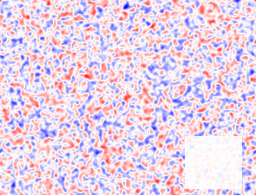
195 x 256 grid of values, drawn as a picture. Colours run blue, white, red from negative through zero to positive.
Histogram: bell-shaped. Odd patch: calmer, in the bottom right. Mirror symmetry: none. Grain: blotchy. Slope: none. Stripes: none. Calmest part: bottom right.
